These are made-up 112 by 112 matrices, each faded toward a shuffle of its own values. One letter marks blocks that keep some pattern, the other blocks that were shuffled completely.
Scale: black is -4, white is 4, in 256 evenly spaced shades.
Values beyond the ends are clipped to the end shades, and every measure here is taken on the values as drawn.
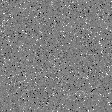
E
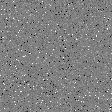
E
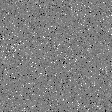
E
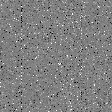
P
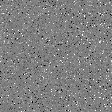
P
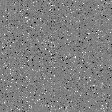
P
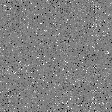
P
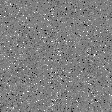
P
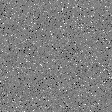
E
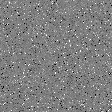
E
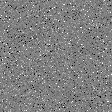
E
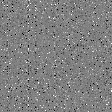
P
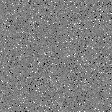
P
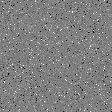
E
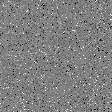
P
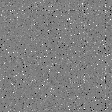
P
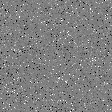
E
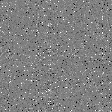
P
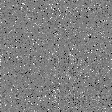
P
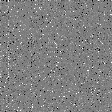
P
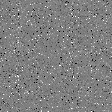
P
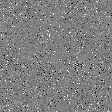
P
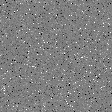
E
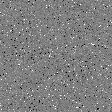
E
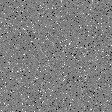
E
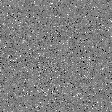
P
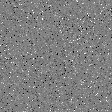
E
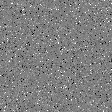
E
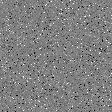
E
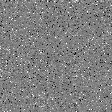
P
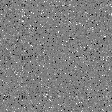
P
